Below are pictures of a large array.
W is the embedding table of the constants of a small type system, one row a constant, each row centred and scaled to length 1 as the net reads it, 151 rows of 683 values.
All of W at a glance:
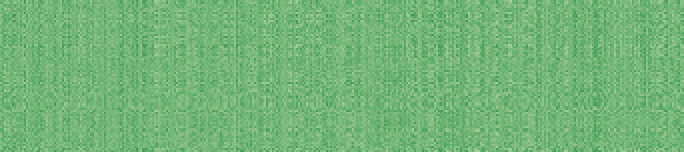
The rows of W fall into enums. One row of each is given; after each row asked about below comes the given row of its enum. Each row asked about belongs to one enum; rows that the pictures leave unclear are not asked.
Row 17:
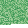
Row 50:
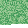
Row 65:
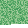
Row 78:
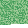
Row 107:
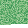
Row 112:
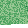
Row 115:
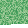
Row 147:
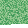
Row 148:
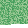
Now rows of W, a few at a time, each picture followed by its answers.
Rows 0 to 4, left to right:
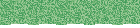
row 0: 78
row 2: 78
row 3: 65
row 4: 148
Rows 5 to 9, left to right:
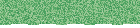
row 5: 147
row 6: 115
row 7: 148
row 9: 65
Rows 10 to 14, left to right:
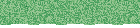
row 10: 112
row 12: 78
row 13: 148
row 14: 50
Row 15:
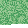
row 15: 50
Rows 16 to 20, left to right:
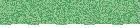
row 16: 50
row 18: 148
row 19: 107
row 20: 50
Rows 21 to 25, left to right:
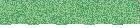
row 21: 50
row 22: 147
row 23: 112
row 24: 148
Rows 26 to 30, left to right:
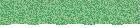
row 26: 78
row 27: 148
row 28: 147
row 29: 65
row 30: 147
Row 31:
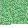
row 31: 17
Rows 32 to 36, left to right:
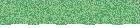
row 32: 112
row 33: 65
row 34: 147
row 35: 50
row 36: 148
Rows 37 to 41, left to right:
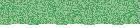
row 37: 148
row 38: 112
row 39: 50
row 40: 148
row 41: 50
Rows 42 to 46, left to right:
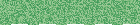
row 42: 50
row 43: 65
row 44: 148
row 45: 148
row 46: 78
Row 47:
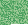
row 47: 78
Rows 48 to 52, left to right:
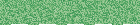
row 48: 147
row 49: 17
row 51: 78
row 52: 65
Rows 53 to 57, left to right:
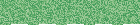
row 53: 17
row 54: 78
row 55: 148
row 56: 65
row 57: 50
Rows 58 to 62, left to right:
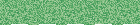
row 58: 147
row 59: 107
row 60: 147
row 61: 78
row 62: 147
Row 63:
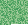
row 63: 65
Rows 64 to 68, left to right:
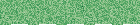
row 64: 115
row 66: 112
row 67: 17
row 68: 65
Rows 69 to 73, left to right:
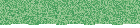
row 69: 147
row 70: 112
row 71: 115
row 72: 65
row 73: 78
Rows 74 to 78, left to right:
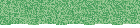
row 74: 112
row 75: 148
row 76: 115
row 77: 78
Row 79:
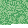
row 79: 50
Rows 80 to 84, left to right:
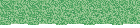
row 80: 78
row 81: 78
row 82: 147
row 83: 147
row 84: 65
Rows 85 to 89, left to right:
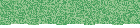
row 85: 78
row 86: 148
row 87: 112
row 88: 65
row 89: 50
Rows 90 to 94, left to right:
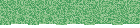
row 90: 65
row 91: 65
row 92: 148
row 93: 107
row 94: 107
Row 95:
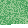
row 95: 112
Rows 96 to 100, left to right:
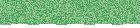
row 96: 50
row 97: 147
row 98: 112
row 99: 17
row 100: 65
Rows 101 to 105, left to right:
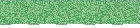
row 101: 112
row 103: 17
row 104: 50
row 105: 17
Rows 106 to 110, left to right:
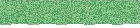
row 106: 50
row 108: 107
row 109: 115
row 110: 78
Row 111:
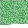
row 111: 78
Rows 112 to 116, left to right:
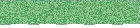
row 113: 50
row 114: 148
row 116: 17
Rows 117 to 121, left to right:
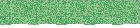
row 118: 148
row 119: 112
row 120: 112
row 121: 78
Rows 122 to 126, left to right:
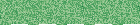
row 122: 115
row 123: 78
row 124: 112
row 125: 78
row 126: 112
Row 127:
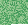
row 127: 50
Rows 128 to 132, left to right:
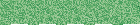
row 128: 78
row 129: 65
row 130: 65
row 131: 17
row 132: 112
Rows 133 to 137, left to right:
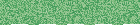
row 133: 147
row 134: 112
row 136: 148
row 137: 50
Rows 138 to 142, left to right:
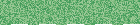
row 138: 112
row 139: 65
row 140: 148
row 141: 112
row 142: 50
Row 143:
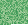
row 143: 115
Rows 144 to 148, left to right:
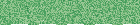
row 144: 112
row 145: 115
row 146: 50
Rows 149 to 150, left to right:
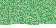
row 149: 148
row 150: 17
